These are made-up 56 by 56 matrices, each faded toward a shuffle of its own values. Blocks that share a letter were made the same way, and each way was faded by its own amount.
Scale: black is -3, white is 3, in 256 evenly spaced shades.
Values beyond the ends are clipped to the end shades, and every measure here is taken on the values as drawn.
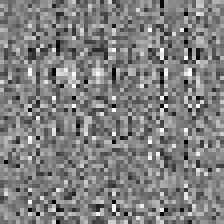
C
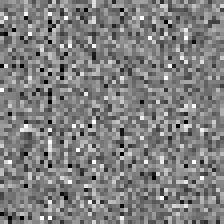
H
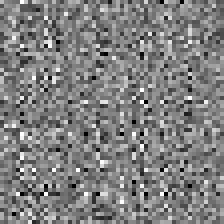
C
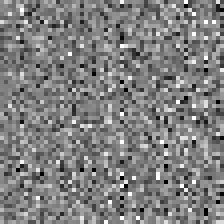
H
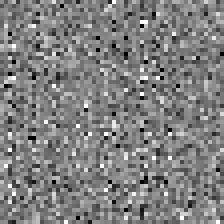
H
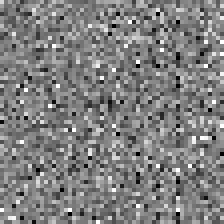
H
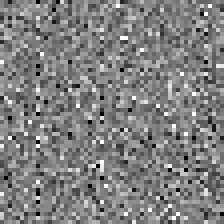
H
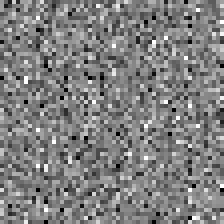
H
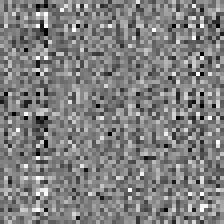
C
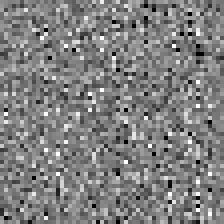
H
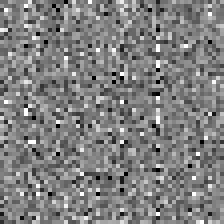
H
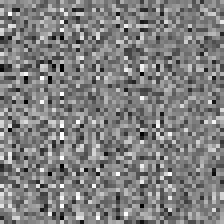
C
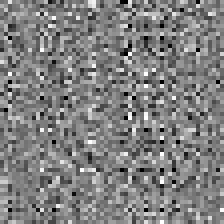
C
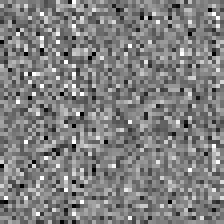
H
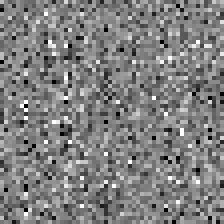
H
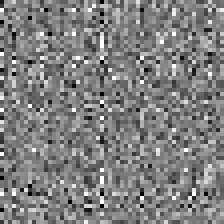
C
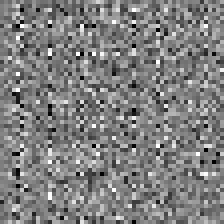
C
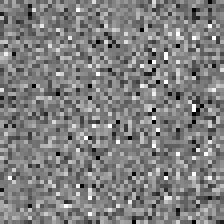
H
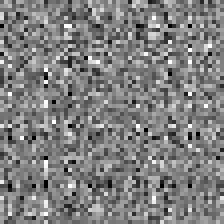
C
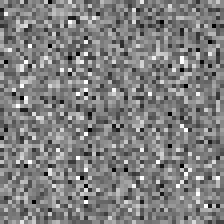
H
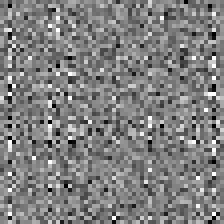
C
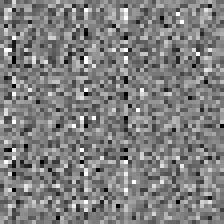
C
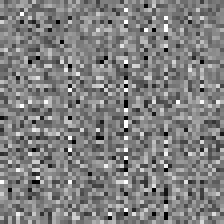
C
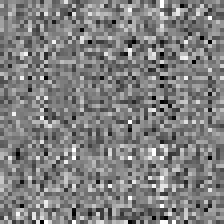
C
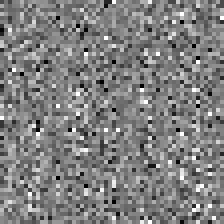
H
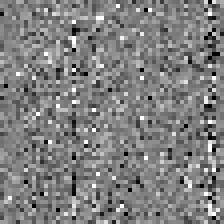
H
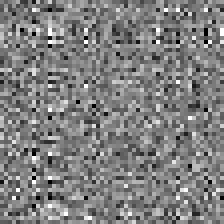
C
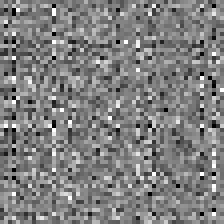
C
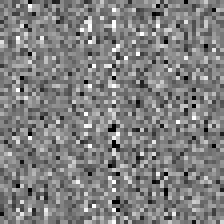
H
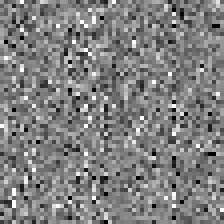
H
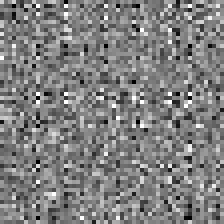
C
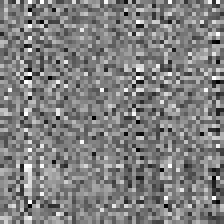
C
